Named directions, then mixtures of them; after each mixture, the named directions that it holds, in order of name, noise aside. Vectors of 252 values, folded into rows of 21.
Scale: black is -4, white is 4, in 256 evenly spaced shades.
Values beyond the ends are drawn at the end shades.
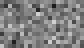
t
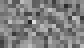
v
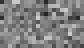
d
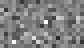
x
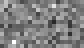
t, x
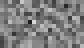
v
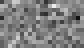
d, t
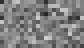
d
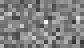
t, x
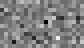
x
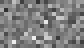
d, x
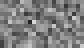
v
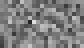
v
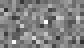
x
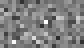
x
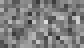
v, x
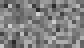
t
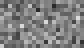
t, x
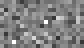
x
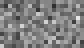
t, x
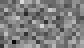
v, x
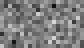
t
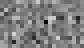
v, x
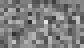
v, x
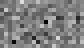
x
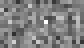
v, x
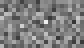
t, x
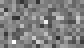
x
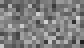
t, x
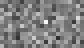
t, x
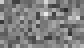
d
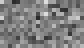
d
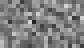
v
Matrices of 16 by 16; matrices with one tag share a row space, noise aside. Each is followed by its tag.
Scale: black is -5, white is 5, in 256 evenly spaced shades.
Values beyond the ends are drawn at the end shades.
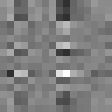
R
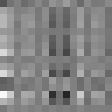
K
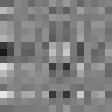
K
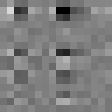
R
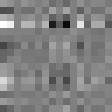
K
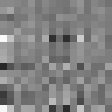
K
